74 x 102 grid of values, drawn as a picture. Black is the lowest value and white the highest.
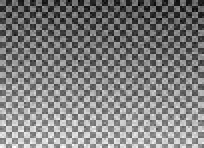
There is an overall slope up to the bottom. A checkerboard runs through the table. The halves do not mirror each other. No single row or column stands out from its neighbours.
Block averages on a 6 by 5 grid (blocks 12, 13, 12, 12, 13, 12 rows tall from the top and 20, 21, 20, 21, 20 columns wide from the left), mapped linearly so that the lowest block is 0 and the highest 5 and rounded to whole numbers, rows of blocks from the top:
0 0 0 0 0
1 1 1 1 1
2 2 2 2 2
3 3 3 3 3
4 4 4 4 4
5 5 5 5 5
